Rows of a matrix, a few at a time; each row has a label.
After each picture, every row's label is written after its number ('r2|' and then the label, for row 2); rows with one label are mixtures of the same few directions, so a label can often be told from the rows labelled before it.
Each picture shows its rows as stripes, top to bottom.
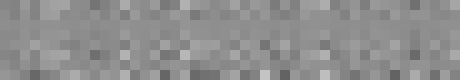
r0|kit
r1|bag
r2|kit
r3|kit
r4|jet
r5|kit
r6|bag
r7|jet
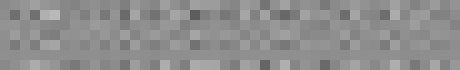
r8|jet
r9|bag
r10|kit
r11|bag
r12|bag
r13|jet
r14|jet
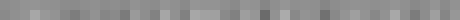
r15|jet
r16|jet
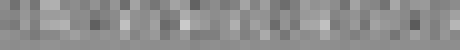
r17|bag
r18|kit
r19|kit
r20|jet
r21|bag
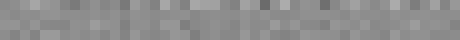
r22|jet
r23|bag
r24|kit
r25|bag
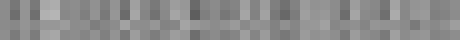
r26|bag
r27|bag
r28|kit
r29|bag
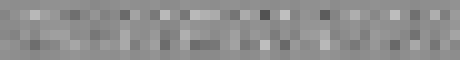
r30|kit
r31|jet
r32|kit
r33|kit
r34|jet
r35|jet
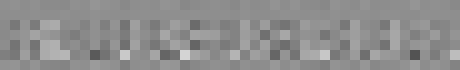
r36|kit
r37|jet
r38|bag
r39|jet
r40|bag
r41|kit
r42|kit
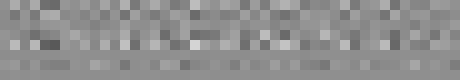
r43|bag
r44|bag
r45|kit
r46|jet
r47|bag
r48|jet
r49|kit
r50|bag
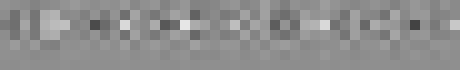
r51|jet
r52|bag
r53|kit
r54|bag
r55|bag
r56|jet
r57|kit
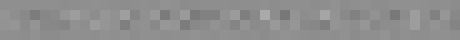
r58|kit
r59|jet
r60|kit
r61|bag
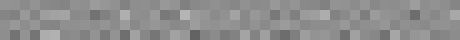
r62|kit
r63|kit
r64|bag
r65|bag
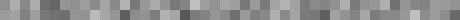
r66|bag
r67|kit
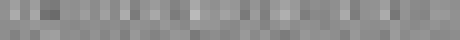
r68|bag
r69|bag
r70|jet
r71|bag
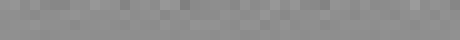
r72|kit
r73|jet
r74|jet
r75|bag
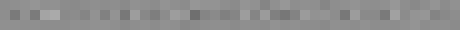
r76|jet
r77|bag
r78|kit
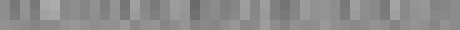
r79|bag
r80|bag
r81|jet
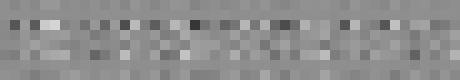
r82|bag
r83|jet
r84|bag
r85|kit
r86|jet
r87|kit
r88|kit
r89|jet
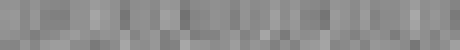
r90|kit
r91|kit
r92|kit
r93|jet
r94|kit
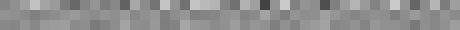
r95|jet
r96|jet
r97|kit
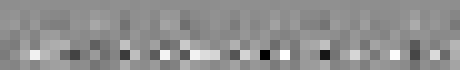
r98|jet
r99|kit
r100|kit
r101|bag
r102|kit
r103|jet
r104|kit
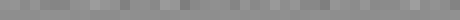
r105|kit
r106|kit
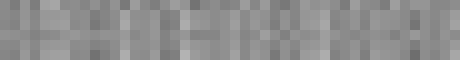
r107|bag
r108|kit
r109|kit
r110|jet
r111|kit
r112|kit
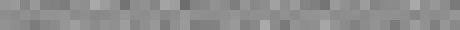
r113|kit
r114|kit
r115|jet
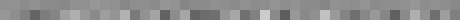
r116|kit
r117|jet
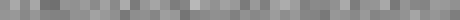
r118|bag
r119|kit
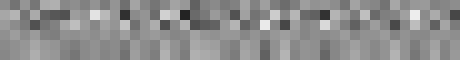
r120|bag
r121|kit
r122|jet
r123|bag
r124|jet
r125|jet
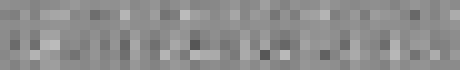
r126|jet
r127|kit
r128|kit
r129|bag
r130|bag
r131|jet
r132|bag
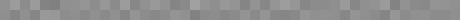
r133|bag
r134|bag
